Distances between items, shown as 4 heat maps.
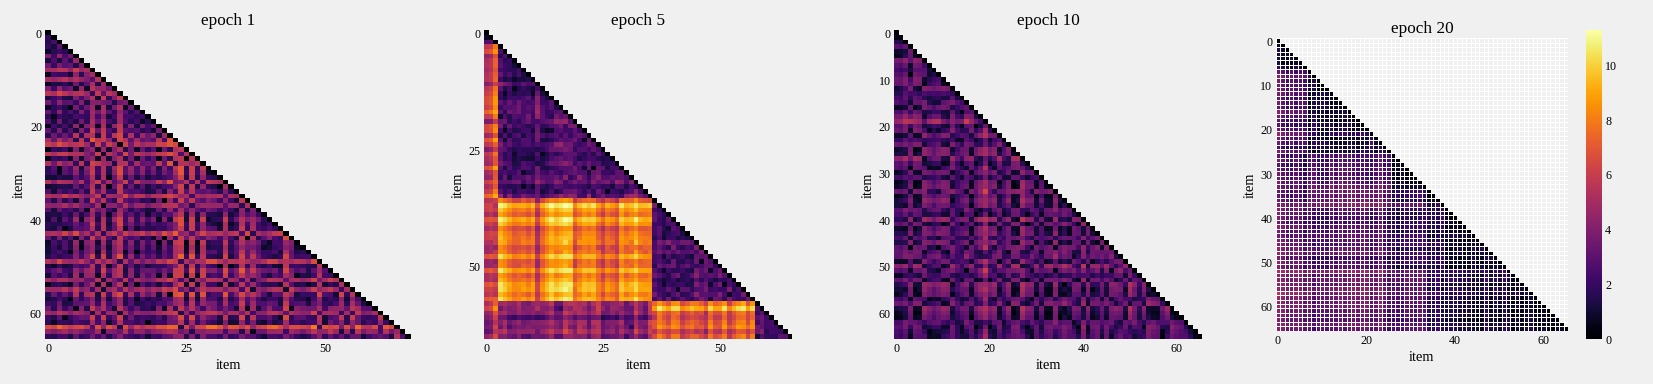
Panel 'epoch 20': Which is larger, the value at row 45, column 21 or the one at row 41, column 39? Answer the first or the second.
the first
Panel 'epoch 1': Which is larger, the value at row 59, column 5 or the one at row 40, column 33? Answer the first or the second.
the second
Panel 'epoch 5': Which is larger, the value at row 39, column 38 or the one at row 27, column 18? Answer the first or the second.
the second
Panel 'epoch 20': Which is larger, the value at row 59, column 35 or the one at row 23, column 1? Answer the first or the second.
the second
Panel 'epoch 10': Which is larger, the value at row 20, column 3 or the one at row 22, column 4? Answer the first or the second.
the first
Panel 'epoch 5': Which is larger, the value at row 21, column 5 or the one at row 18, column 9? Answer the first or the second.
the second
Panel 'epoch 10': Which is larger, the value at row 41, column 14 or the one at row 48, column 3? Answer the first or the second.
the second
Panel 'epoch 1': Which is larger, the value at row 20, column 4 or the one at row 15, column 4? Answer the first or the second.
the second
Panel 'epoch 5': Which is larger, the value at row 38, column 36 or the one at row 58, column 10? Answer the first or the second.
the second
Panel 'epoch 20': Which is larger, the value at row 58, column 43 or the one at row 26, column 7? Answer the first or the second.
the second
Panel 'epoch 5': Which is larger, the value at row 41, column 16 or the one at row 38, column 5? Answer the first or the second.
the first
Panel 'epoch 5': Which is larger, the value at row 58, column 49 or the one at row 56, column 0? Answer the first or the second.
the first
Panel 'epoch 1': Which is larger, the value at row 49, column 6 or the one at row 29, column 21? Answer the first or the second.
the first
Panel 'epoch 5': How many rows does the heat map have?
66
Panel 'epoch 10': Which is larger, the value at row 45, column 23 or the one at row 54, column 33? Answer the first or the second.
the first
